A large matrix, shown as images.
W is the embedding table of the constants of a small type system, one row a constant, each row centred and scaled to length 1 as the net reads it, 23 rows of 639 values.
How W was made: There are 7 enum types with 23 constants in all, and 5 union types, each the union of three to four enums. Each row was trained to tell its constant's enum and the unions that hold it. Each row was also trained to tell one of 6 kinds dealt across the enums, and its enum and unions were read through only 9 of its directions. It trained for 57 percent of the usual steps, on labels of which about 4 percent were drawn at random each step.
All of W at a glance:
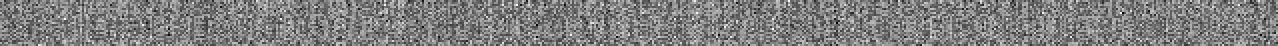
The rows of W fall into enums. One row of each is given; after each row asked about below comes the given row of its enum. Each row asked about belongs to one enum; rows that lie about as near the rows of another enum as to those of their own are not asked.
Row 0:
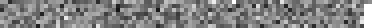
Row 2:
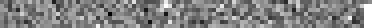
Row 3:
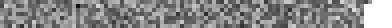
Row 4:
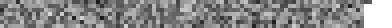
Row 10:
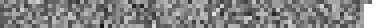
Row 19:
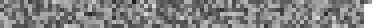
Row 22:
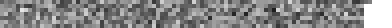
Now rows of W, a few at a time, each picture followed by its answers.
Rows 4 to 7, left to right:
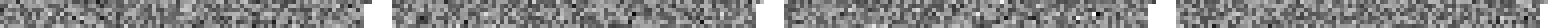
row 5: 2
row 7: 3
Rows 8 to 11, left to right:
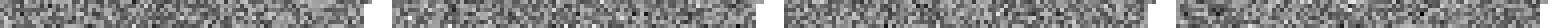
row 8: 19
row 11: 19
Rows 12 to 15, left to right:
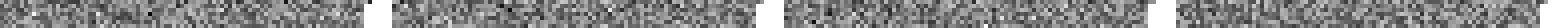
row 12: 10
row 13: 0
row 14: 10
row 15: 19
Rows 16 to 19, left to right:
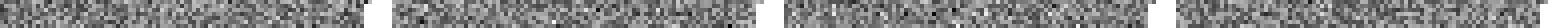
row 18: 10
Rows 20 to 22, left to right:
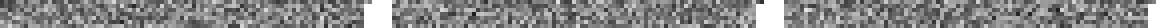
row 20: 2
